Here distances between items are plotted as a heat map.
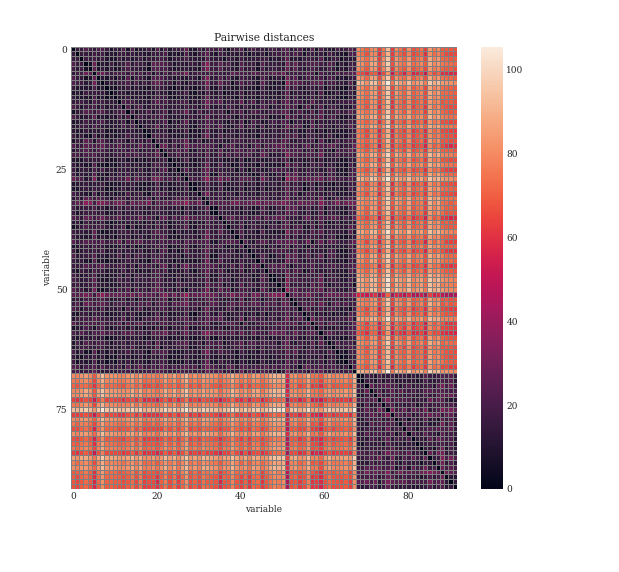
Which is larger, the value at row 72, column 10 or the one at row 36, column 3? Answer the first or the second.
the first
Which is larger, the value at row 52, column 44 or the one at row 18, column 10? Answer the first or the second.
the first
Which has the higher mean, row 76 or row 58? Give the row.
76
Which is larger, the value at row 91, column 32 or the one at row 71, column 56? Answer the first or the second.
the second
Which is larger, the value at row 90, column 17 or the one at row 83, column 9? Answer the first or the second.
the second
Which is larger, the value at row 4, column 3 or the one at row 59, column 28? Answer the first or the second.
the second
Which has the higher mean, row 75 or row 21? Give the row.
75
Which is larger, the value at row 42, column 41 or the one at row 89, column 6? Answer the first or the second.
the second
